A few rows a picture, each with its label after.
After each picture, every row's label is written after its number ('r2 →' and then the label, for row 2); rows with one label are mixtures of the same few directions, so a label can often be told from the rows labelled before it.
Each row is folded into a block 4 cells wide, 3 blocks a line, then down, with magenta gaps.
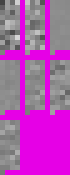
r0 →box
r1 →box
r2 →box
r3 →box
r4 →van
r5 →van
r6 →van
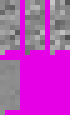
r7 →van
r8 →van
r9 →box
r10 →van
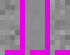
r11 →van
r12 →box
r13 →box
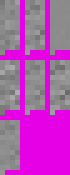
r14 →box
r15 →van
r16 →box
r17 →van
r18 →van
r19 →van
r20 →van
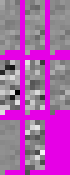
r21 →box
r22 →van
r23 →van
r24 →van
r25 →box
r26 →van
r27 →van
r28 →van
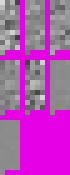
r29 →box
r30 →van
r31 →van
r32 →box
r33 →box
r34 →box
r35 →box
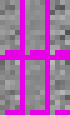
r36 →van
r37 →box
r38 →van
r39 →box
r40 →van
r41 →box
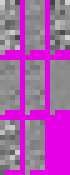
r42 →box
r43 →van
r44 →box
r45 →van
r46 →van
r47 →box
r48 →van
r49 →box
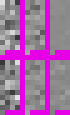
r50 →box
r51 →van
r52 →van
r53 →box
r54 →van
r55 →van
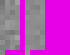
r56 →box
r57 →van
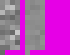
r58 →van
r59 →van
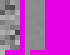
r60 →van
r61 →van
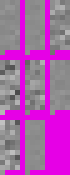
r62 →van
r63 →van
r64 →van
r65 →van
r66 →box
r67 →box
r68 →box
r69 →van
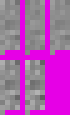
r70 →box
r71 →box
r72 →box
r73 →box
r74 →box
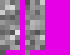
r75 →van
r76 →box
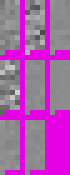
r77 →box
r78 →van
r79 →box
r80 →van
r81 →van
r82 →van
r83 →box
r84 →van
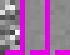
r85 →van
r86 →box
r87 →van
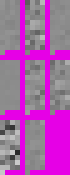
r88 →box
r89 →box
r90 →van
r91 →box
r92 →van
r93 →box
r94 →van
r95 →box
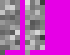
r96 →van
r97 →box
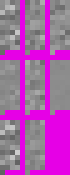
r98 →van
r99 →box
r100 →van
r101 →van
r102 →box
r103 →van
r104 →van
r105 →box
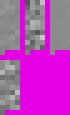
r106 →van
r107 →box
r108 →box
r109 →van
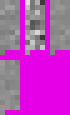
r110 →van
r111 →box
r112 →van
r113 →box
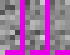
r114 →van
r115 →box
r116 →box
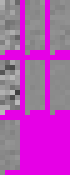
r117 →box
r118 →box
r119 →van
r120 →van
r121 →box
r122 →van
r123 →box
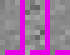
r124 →box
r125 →van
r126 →van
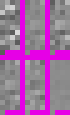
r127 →van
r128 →box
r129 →box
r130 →box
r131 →box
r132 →box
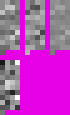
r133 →van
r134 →van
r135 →van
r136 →box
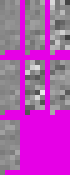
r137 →box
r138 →box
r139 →box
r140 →van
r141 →van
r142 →van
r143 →van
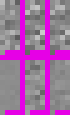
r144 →box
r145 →van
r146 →van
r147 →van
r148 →van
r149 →box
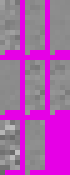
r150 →box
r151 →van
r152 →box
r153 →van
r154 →van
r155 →van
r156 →van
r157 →box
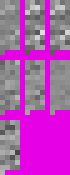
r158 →van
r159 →van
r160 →van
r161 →box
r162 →van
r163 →van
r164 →van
